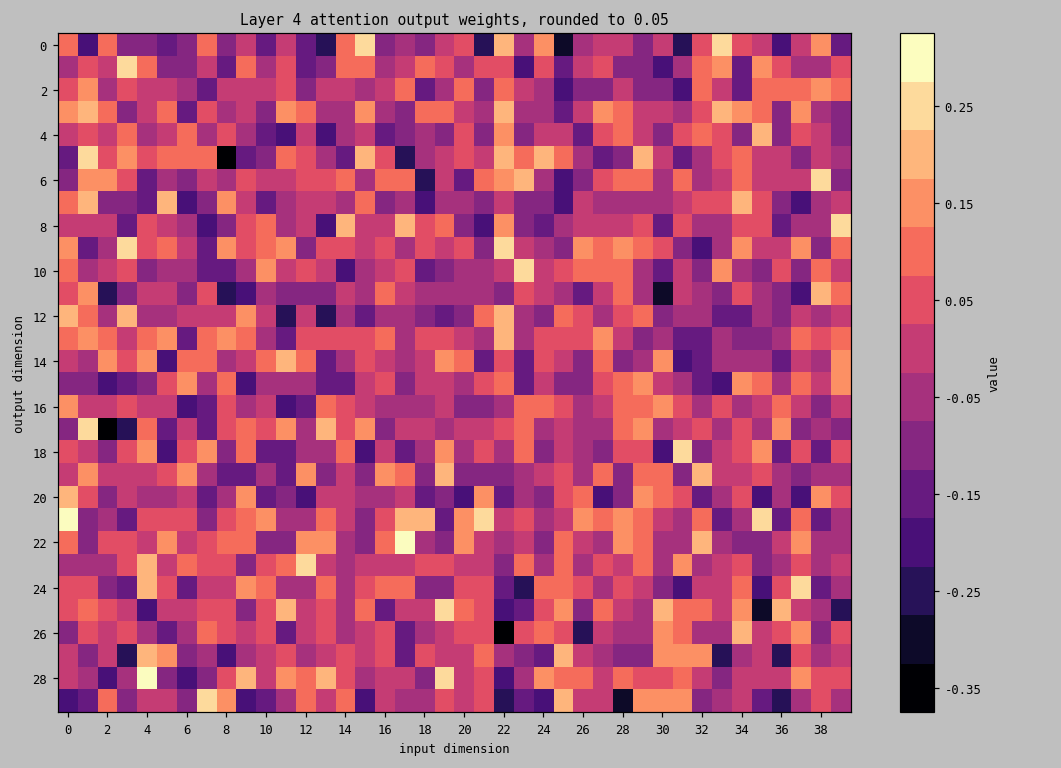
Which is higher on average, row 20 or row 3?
row 3
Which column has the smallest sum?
36
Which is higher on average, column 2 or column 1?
column 1
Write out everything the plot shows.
Title: Layer 4 attention output weights, rounded to 0.05
x-axis: input dimension, ticks 0 2 4 6 8 10 12 14 16 18 20 22 24 26 28 30 32 34 36 38
y-axis: output dimension, ticks 0 2 4 6 8 10 12 14 16 18 20 22 24 26 28 (0 at the top)
Colour bar: value, ticks -0.35 -0.25 -0.15 -0.05 0.05 0.15 0.25
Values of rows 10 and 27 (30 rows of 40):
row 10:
0.1 -0.05 0 0.05 -0.1 -0.05 -0.05 -0.15 -0.15 -0.05 0.15 0 0.05 0 -0.2 -0.05 0 0.05 -0.15 -0.1 -0.05 -0.05 0 0.25 0 0.05 0.1 0.1 0.1 -0.05 -0.15 0 -0.1 0.15 -0.05 -0.1 0.05 -0.1 0.1 0
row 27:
0 -0.1 0 -0.25 0.2 0.15 -0.1 -0.05 -0.2 -0.05 0 0.05 -0.05 0 0.05 0 0.05 -0.15 0.05 0 0 0.1 -0.05 -0.1 -0.15 0.2 0 -0.05 -0.1 -0.1 0.15 0.15 0.15 -0.25 -0.05 0 -0.25 0.05 -0.05 0
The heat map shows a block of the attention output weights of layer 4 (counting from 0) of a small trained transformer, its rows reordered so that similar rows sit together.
